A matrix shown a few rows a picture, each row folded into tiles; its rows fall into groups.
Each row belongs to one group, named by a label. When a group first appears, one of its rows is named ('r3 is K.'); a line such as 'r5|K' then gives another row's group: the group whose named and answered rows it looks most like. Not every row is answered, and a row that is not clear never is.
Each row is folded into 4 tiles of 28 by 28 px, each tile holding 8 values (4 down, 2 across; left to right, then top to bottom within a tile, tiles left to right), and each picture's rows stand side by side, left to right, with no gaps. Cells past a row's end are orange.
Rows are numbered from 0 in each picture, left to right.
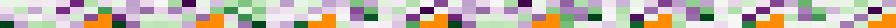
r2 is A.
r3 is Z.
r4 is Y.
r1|Y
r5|Z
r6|Z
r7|Z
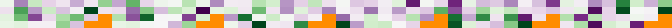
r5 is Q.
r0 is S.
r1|Z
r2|A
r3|Y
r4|Z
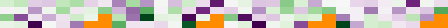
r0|Q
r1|Z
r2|Q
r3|Y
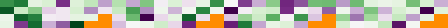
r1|S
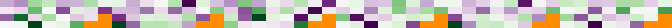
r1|Y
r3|Q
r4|Y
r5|Q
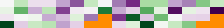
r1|A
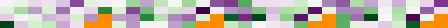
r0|Y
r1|Z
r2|Z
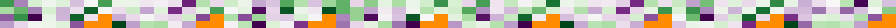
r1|Y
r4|S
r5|Y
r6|S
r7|Y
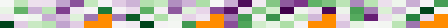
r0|Y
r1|A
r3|S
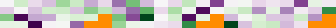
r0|Q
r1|Z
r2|Y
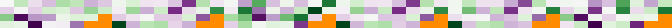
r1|Y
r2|S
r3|Y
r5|Q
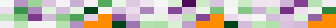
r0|S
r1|Y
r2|Y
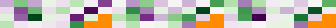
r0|Z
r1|S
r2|S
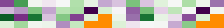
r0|Z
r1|Z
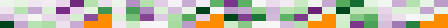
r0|Y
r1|S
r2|Z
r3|A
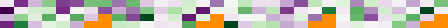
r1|Z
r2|Y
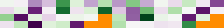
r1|Z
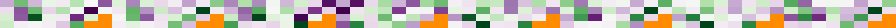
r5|S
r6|A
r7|S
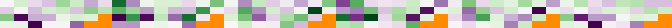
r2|S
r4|Z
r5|Q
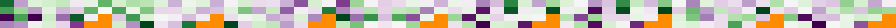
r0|S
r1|A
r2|Y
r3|Z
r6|S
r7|Q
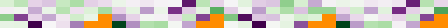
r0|Q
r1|Y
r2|Q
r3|Y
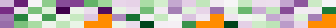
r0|A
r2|Y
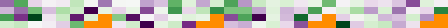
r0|Z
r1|Q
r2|S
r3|Y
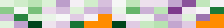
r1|Y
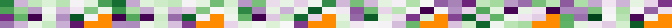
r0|S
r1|S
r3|Z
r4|A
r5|Z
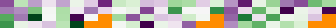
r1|Q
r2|A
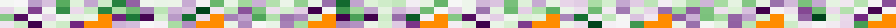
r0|Q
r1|S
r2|Z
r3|S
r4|Q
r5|A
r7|Z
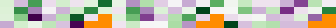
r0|S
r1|S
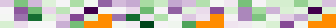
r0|Z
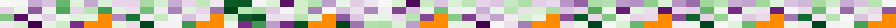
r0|Q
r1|A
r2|A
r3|Y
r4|Q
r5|A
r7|A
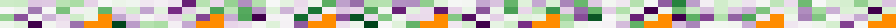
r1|Y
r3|A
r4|Q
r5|Z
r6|S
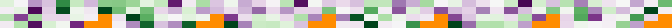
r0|Q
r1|A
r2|Y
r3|A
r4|Y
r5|S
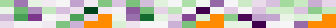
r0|S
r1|Z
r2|Q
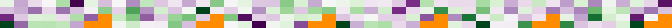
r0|Y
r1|S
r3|Y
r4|A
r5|Z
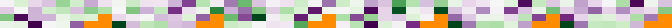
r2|Z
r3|Q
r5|Y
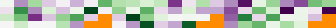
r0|S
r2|A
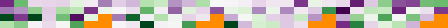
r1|A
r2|Y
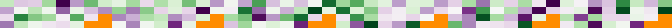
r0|A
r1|Z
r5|Q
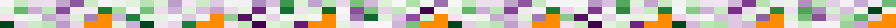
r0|Y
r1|A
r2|Q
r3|Z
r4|Y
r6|Y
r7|S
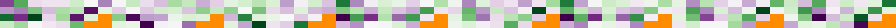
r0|Z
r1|Q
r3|S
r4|S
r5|S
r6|S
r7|S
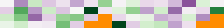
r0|S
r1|Y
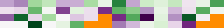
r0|A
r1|S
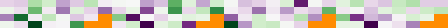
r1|Q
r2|Y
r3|Q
